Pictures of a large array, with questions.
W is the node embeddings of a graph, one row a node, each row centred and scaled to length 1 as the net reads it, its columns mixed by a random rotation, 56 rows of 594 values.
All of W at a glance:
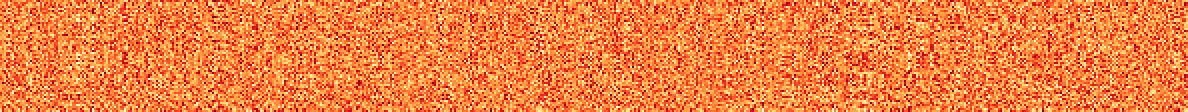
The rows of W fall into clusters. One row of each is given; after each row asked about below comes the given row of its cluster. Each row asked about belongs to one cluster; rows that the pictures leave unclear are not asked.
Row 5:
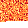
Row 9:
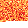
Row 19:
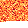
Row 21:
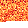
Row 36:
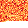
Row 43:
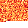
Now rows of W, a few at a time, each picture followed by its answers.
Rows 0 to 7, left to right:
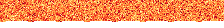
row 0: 36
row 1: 21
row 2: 21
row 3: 5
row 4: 19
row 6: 19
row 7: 9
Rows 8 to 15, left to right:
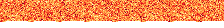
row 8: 36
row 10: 9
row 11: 36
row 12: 19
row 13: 36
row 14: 36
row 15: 21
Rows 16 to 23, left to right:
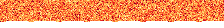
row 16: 19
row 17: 43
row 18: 9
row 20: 36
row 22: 19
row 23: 43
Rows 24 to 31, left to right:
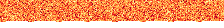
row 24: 36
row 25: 19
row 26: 9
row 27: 9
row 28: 21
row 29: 9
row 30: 5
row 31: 9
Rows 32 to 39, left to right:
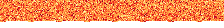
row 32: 21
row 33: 9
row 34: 19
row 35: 5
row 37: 21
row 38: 21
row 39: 9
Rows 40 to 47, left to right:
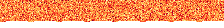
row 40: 21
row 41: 5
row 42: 21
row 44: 36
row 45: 5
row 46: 9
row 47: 43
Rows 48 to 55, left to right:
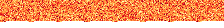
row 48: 21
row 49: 43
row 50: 36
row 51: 19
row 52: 9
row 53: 5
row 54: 36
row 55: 36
